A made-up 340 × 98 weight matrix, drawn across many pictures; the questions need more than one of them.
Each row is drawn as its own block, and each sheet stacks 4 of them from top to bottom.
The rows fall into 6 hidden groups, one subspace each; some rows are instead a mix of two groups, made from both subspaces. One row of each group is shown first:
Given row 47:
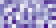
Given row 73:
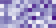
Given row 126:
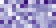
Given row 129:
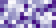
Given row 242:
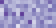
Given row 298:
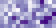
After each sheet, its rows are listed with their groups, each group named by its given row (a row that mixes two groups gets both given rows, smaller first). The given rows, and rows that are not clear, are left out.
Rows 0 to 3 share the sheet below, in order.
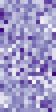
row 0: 298
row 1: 126
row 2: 73
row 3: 298
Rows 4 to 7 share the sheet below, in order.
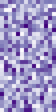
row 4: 47 and 129
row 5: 126
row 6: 242
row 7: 47
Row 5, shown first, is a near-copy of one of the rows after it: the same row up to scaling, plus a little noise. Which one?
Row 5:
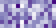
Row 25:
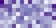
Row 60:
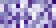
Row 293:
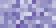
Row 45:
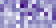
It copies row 60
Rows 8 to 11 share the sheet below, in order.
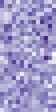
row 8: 298
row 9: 73
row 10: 126 and 129
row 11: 47 and 242
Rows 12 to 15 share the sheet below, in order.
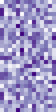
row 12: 242
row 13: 126
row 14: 73
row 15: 242
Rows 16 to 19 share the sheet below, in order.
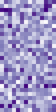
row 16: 73 and 129
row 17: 73
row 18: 242
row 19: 126
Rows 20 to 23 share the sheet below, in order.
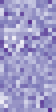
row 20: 242
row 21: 298
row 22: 242
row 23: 298
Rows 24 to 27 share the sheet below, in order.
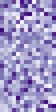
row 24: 126
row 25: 126
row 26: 47
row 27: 47
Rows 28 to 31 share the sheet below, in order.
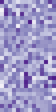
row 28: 242
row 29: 298
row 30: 47
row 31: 126
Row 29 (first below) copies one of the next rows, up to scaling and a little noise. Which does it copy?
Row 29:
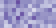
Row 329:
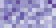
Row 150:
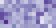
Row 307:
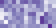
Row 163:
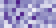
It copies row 163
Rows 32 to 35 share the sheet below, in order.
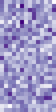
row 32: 126
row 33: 298
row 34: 242
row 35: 126 and 242
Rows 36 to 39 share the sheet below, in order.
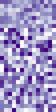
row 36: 73
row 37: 126 and 129
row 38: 242
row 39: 47
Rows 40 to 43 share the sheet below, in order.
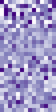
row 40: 242
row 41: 47 and 129
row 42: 73
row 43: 47 and 298
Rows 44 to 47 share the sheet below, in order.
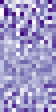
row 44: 242
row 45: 126
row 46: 242
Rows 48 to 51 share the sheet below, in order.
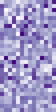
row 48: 47 and 298
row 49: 126
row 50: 129 and 242
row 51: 47 and 126
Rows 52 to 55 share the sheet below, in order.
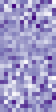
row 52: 126 and 242
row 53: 242
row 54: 47
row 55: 298
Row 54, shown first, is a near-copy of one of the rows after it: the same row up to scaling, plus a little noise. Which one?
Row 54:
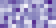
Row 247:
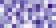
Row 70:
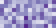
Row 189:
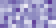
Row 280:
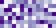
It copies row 189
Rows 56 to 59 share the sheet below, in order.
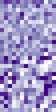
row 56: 73 and 298
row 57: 47 and 73
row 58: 129 and 242
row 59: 73 and 298
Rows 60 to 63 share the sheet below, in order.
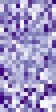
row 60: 126
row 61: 126 and 129
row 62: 298
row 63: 129 and 298
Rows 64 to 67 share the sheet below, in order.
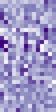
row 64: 298
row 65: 298
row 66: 129
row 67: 242
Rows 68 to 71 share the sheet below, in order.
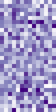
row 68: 73
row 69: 73 and 242
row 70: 47
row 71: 47 and 126
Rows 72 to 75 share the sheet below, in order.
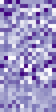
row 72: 73 and 298
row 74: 129
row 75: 126
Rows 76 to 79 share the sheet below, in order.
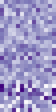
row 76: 242
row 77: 129
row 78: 126
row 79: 126
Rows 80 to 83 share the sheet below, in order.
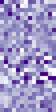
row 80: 126
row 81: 126
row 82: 47
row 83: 298
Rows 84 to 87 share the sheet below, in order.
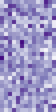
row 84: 129
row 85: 129
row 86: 126
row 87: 47
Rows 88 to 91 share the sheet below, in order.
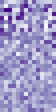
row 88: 47 and 129
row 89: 126
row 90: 126 and 298
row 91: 129
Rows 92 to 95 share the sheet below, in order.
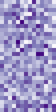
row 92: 126
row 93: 47 and 126
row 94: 47
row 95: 129
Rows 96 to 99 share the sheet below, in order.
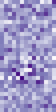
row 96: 242
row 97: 242
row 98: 126
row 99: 129
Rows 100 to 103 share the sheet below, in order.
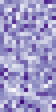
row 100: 47
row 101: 242
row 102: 298
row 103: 129
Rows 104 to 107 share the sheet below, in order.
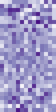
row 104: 73
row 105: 126 and 298
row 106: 242
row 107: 126 and 242
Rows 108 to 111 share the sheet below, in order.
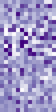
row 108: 47
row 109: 129
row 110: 129
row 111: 126
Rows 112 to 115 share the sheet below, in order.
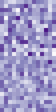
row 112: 47
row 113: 129
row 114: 47 and 129
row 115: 47 and 242
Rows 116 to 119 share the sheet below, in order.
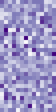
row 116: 298
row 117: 129
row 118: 129
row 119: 242
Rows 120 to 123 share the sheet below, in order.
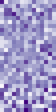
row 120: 126 and 242
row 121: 298
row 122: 47
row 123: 47
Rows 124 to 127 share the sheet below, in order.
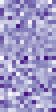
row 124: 242
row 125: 242
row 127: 73
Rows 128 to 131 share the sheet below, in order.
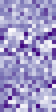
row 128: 73
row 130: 73 and 126
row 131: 242 and 298
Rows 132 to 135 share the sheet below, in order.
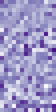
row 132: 73 and 126
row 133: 47
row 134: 242
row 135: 129
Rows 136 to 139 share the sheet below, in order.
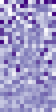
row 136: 126
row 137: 73 and 126
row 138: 47
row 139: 73
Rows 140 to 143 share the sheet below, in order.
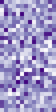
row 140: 242
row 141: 129
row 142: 47 and 126
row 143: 73
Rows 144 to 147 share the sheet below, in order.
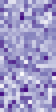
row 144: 129
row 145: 298
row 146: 129
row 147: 47 and 126
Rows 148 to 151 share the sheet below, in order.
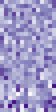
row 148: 242
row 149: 242
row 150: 298
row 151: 126 and 298
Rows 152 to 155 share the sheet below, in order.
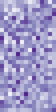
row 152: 298
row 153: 242
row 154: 242
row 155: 73
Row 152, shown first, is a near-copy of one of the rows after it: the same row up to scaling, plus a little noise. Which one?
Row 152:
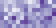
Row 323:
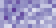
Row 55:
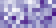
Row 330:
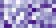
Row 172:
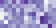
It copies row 55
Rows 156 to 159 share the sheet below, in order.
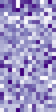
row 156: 126 and 298
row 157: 73
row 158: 73 and 129
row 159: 242
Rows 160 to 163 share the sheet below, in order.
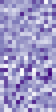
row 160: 73
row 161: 242
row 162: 129 and 298
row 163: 298
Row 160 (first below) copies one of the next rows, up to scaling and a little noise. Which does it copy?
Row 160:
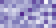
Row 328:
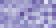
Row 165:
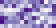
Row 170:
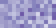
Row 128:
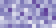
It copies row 328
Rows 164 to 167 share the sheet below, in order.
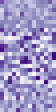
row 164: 242
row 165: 73
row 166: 73 and 126
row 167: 242
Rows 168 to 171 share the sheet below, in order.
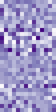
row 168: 242
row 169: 242
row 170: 73
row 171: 126
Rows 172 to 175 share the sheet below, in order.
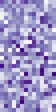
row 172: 298
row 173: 126
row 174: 47 and 73
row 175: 129 and 298
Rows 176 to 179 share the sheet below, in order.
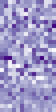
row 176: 129
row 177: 47
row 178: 73
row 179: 126 and 242
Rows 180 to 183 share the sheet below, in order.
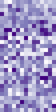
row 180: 73
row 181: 73 and 129
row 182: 129
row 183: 73 and 129
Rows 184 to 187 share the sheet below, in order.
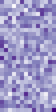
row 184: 73 and 129
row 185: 298
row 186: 47 and 126
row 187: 73
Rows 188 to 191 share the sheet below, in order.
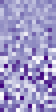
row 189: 47
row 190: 73
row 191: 242
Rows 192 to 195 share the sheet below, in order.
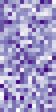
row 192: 242
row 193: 126
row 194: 242
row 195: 242
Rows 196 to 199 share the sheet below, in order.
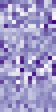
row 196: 73 and 129
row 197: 298
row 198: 126 and 242
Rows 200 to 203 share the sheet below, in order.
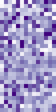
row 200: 126
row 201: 129
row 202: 47 and 242
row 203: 126 and 298
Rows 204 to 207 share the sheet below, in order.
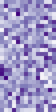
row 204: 47
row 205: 47
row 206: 298
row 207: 47
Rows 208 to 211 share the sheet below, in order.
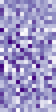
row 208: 242
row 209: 126
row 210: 242
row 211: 126 and 298
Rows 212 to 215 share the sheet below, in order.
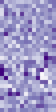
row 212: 242
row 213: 47 and 126
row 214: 298
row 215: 73
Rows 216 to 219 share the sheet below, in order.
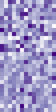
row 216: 129
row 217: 73
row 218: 47
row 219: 126
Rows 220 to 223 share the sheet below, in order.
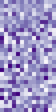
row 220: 129
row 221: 242
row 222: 73
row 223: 47 and 73
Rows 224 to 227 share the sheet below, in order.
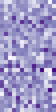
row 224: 73 and 298
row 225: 129
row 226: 73 and 129
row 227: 47 and 126
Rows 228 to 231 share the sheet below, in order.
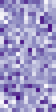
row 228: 298
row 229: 242
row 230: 47 and 126
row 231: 47 and 298
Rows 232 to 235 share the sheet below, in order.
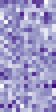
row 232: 73 and 298
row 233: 73 and 298
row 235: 126
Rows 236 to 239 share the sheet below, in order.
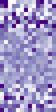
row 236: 129 and 242
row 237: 129 and 298
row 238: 242
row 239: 242
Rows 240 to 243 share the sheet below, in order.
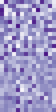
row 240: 242
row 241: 47
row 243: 126
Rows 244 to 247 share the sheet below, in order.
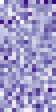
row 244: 126
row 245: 126 and 129
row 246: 129
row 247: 47
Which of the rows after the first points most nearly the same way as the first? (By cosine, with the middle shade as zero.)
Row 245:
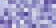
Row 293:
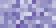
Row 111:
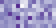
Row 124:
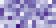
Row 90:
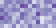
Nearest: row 111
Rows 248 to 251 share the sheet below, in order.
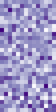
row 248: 47 and 73
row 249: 126
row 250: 242
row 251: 73
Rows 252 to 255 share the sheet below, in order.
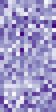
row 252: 129
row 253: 126
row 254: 47
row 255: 298
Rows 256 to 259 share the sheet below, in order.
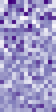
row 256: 129
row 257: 298
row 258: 47
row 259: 73
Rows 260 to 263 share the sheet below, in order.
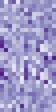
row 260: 129 and 298
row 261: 298
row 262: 126 and 298
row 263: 126
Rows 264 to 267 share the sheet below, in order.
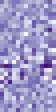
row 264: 47
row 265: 47
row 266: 73 and 129
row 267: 242
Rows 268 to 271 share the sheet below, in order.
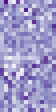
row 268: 129
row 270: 298
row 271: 129
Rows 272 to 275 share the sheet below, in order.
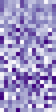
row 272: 126 and 129
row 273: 242
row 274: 129
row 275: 73 and 242
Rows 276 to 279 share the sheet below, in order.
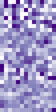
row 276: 129
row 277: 242
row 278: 47 and 242
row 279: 73
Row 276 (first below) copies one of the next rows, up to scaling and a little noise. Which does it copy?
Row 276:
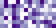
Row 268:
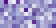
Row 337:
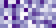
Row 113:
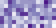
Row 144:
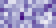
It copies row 337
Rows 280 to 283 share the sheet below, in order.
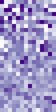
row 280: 47
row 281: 298
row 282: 126
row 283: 126 and 129
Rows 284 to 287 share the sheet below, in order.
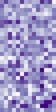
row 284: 242
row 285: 73
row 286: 73 and 126
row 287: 298
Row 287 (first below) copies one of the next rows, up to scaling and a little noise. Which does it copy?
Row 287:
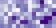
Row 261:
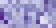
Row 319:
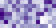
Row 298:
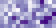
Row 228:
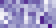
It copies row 298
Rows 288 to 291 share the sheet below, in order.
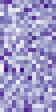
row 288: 73
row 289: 298
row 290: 242
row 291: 47
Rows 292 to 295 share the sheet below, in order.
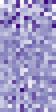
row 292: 126
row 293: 126
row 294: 47 and 129
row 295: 126 and 242
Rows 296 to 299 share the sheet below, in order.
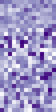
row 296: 73
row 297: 129
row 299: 47
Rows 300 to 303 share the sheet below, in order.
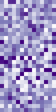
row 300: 129
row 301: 73
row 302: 126
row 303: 126
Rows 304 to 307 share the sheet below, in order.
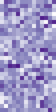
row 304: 47 and 73
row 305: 129 and 298
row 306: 73
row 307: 298
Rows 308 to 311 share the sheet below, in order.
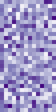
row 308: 47
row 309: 47
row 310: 73 and 129
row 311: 242
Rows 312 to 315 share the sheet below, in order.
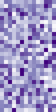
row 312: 129
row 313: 73
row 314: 129
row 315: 47
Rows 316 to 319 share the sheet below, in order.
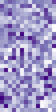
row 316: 73
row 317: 126 and 129
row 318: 129
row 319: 298
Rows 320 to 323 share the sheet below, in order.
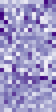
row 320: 298
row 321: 126
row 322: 73 and 129
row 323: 298
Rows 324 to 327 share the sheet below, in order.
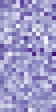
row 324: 126
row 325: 73
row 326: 47
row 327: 129 and 242
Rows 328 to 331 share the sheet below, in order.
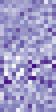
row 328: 73
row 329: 298
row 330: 298
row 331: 242
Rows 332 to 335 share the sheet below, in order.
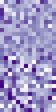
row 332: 242 and 298
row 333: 47 and 242
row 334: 129 and 242
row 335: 126
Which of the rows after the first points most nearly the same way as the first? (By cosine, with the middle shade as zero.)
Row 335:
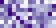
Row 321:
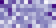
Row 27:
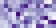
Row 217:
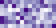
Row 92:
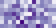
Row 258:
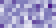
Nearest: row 321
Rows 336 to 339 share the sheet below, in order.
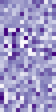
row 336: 73
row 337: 129
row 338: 129
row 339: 242 and 298
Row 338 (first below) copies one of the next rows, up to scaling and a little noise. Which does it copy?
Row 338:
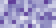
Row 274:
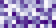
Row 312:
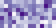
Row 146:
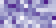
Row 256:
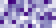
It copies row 256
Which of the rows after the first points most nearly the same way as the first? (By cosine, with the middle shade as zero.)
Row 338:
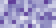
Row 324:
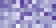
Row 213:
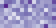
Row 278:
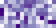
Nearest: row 324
